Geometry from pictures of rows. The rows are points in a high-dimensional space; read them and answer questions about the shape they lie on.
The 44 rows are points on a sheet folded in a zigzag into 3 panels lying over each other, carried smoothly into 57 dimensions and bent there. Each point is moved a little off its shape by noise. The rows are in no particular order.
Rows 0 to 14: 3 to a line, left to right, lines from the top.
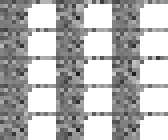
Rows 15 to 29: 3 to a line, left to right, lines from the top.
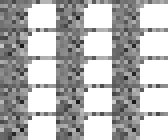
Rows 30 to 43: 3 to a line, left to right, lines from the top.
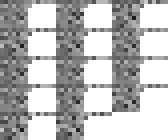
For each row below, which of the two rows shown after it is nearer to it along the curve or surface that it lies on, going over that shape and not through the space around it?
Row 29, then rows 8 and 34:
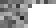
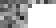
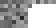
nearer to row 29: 8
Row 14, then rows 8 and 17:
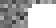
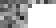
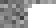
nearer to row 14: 8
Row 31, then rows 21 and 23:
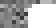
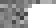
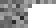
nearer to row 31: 21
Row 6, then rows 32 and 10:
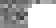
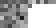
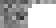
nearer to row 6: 10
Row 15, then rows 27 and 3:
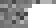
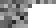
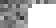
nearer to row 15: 27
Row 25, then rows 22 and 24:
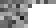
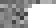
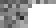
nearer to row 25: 24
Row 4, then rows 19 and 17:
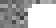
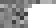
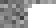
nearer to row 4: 19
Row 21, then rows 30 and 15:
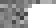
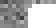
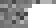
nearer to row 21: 15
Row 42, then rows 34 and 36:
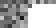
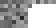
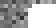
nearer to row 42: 36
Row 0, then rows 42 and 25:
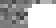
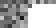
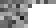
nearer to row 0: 42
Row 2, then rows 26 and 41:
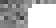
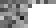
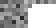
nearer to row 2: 41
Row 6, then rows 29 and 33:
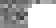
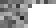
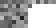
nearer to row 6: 33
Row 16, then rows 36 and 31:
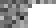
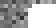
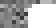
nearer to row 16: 36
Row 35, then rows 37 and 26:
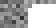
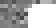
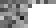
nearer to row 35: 26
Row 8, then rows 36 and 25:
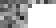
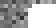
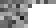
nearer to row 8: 25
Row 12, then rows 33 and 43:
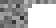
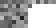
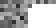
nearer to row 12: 43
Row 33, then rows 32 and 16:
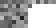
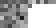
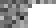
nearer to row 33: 32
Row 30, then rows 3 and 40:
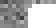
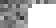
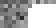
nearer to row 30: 3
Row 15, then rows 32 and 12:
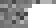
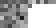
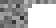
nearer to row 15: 32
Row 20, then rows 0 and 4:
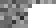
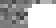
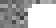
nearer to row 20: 0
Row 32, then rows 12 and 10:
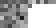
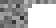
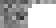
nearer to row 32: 10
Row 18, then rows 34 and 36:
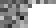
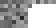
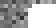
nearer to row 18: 36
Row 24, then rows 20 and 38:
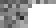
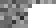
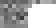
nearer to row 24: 38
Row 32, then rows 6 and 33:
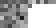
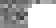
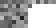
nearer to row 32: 33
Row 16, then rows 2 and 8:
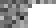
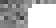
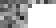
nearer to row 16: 8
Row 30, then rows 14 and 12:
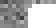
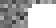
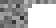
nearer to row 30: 12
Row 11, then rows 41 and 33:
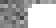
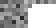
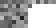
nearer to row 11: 41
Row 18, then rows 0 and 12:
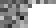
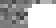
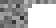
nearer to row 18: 0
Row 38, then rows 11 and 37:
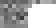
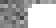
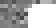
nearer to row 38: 37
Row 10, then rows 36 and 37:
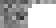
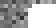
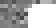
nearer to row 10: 37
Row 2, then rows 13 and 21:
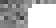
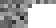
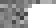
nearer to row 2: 13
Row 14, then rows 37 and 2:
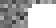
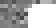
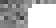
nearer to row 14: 37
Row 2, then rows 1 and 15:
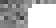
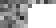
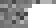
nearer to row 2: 1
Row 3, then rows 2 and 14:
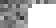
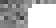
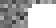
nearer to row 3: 2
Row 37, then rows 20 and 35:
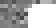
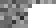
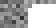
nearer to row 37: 20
